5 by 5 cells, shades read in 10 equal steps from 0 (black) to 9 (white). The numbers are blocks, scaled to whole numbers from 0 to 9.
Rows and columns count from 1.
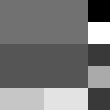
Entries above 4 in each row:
0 1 0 1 4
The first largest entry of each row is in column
1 5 1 5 3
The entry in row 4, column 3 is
3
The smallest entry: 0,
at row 1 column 5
